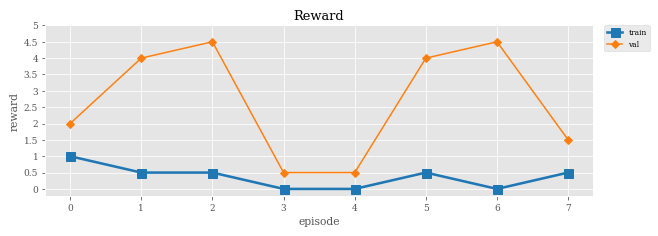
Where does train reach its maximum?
0
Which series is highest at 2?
val
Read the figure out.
Title: Reward
x-axis: episode, ticks 0 1 2 3 4 5 6 7
y-axis: reward, ticks 0 0.5 1 1.5 2 2.5 3 3.5 4 4.5 5
Legend: train, val
Values:
train: 1 0.5 0.5 0 0 0.5 0 0.5
val: 2 4 4.5 0.5 0.5 4 4.5 1.5
